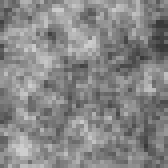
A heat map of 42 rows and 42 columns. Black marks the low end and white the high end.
Grain: blotchy. Average level on the scale: 50%. Mirror symmetry: none. Histogram: bell-shaped.
